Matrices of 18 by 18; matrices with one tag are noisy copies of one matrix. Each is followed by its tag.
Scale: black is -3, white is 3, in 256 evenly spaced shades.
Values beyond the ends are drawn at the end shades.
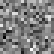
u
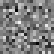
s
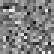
s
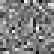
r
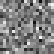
r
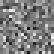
s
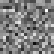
s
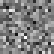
s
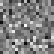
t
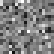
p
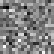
s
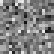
p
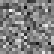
s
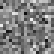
u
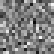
r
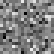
u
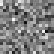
p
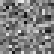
p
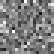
r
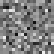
s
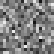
r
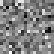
p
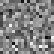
t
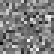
u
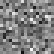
u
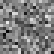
u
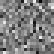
r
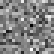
u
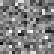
p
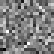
r
